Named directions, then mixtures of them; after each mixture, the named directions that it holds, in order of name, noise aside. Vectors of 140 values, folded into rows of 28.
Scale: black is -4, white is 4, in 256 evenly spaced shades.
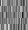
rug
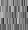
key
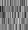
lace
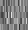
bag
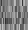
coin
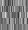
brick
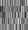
lace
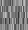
brick, coin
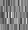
bag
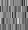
key, lace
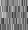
brick, key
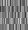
bag, lace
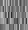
bag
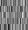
rug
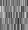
lace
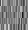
rug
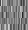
rug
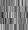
bag, coin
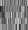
bag, lace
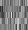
bag, lace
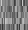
coin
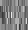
bag, lace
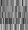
coin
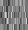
bag, brick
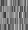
brick, rug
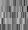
coin, key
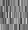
bag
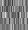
brick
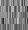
bag, key
